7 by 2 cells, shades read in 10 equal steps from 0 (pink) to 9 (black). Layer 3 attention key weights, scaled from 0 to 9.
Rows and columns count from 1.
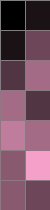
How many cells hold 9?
1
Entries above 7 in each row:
2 1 0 0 0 0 0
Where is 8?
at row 1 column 2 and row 2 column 1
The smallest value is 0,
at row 6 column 2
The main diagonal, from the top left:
9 5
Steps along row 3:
down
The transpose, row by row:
9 8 6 3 2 4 4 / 8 5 3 6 3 0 5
